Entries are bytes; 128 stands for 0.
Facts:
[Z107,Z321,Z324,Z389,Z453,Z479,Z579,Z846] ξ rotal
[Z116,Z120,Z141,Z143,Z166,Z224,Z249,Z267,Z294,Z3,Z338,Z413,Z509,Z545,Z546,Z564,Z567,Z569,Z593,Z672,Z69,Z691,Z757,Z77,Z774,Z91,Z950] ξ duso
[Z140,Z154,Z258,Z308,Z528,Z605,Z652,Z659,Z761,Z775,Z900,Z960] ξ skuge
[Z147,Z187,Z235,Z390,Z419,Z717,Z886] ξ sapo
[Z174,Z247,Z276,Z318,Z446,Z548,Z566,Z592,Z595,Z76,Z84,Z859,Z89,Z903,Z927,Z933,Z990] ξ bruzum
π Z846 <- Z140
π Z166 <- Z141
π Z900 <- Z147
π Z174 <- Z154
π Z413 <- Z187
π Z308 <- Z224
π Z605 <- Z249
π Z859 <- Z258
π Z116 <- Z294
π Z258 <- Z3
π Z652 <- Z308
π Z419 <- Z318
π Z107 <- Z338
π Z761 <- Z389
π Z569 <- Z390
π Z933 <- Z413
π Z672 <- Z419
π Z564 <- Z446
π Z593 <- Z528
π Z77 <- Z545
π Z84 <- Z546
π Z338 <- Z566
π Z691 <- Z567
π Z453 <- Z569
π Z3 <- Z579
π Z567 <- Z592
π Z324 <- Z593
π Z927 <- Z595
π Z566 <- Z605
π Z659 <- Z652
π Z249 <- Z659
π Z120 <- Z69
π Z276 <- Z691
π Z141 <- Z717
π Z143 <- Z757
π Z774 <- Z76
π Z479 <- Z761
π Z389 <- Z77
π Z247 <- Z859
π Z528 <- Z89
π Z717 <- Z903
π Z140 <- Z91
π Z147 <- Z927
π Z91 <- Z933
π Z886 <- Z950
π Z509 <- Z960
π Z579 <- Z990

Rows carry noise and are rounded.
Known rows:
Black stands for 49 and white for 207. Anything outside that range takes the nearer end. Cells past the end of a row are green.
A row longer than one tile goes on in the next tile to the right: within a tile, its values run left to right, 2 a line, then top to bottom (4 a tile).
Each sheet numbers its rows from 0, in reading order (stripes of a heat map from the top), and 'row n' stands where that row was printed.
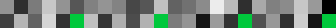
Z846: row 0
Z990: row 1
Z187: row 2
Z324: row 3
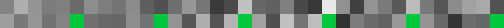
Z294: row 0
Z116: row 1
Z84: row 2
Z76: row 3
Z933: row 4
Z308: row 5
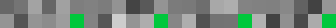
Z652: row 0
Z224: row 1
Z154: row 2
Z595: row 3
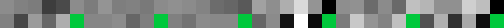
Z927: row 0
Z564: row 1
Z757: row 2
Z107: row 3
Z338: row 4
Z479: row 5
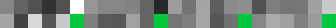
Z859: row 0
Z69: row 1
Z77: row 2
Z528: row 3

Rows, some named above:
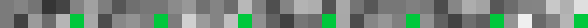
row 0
Z927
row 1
Z3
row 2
Z338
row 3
Z308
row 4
Z3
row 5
Z308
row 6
Z605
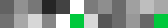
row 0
Z566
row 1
Z258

